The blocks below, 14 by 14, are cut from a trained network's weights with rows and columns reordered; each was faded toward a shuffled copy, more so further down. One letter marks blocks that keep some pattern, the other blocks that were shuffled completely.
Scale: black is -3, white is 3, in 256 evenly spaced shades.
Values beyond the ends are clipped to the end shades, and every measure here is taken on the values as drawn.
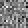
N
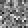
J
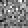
J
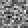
N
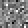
J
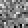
J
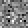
N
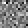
N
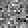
J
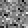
J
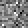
J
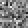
J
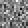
J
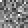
J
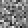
J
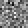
J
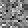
J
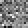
J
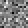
N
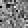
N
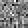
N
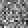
J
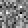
N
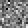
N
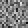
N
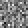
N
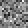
J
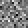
N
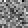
J
